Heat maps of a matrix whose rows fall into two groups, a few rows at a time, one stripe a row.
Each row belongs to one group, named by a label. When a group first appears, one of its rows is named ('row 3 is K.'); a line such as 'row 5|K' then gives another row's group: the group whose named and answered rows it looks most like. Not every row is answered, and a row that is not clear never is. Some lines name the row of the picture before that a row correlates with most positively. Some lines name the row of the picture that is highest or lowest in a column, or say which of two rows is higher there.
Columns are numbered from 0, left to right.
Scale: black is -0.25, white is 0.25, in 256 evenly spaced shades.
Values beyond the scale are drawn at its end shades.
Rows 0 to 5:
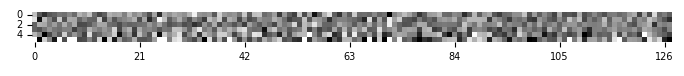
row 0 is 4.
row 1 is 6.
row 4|4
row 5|6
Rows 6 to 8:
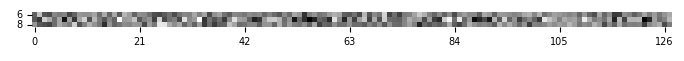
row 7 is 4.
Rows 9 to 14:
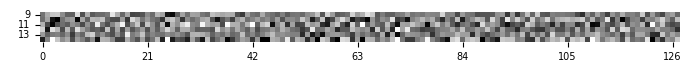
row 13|4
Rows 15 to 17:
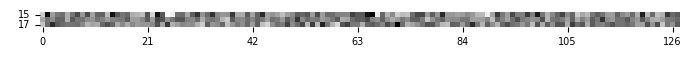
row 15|6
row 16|6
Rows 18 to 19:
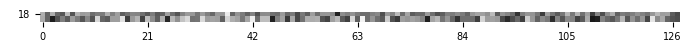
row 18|6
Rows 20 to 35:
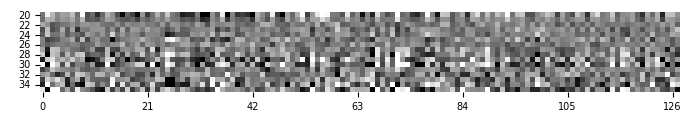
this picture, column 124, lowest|29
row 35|6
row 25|6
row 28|6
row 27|6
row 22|4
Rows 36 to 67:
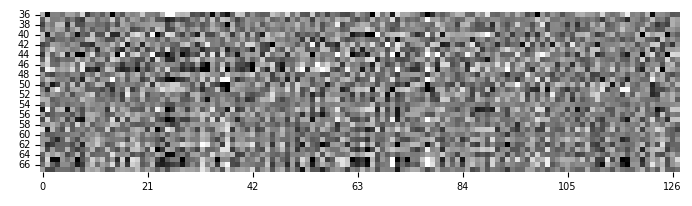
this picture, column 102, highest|52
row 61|6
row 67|4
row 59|6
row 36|6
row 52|4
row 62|4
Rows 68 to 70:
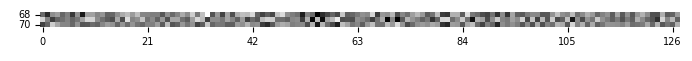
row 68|4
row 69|4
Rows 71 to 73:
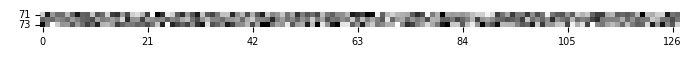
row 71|6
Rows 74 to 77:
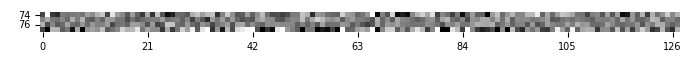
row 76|6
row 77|4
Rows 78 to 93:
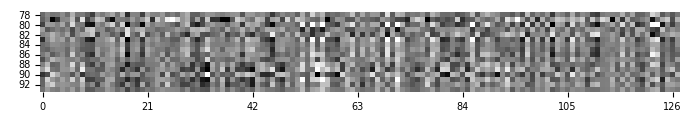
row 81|4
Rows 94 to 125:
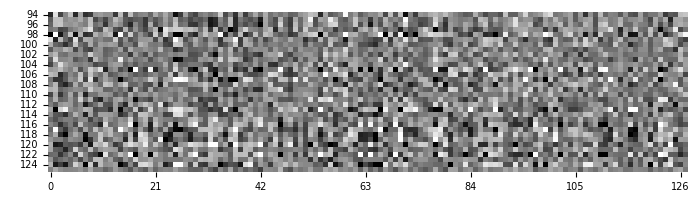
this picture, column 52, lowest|120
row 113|6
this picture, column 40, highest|124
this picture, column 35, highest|113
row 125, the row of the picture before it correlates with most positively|89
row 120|4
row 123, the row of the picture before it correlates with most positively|81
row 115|4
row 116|4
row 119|6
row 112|6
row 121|6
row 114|6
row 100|6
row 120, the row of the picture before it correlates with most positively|81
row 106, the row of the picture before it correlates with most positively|88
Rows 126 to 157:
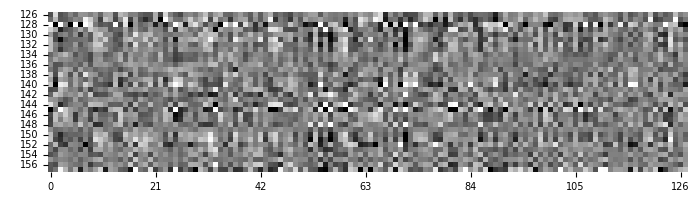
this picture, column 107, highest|128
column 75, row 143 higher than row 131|No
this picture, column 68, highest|157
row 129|4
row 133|4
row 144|4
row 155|4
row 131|4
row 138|6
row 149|4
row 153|4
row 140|6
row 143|6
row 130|4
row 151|4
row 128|6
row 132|4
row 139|6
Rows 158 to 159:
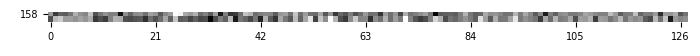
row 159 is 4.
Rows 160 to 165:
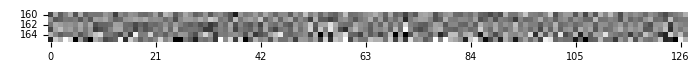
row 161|4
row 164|4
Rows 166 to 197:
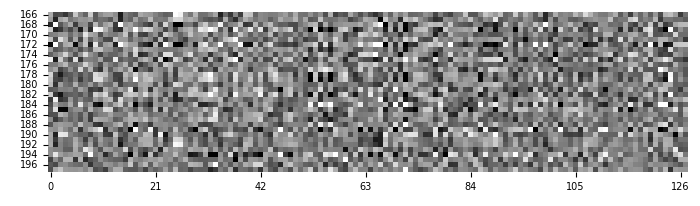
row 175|6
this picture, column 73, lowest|185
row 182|4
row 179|4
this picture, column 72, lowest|185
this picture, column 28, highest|174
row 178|4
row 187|4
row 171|6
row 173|4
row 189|4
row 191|6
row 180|6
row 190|6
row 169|4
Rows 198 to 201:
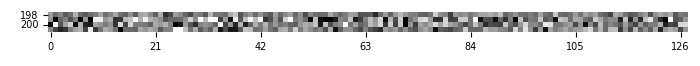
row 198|6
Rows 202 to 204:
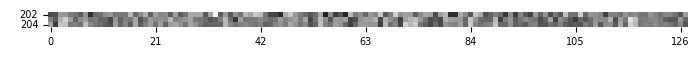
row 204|6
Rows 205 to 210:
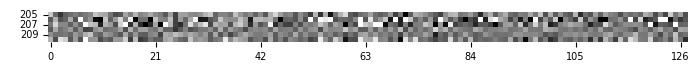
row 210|6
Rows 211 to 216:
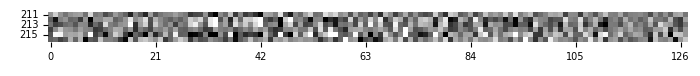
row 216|6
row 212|4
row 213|4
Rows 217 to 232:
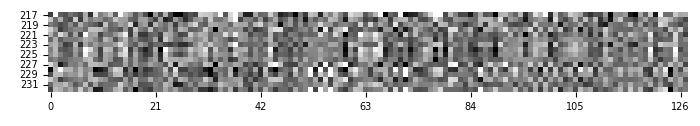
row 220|4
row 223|6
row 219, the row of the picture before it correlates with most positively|213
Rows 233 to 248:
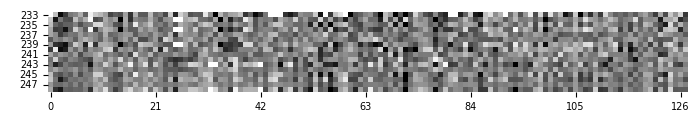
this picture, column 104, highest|240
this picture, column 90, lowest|238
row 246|4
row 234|6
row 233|4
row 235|4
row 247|4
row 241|4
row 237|4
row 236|6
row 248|4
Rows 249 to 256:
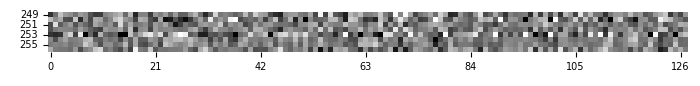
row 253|6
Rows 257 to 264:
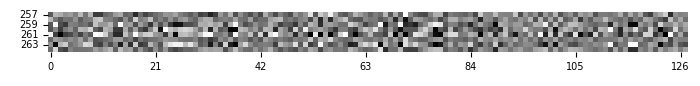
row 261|4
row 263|6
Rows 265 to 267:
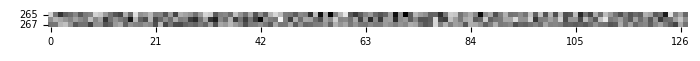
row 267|6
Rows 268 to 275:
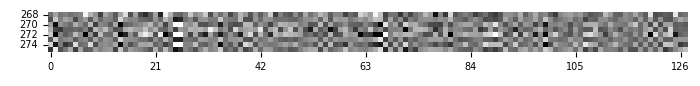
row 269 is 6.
